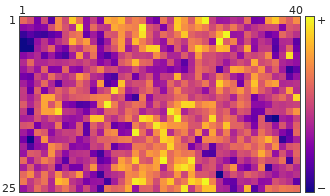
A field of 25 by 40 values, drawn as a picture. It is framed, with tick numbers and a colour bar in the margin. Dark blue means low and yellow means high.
Slope: none. Ninth with the lowest average: top left. Odd rows or columns: none. Mirror symmetry: none. Ninth with the highest average: bottom middle. Stripes: none.
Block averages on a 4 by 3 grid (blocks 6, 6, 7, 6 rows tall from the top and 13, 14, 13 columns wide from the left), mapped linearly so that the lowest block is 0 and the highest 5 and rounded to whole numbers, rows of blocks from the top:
0 4 2 / 1 1 2 / 1 4 2 / 1 5 1
